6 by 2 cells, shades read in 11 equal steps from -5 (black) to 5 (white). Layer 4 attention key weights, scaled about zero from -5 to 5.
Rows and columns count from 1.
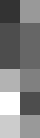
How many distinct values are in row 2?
2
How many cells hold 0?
1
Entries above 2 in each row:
0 0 0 0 1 1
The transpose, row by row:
-3 -2 -2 2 5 3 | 1 -1 -1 0 -2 1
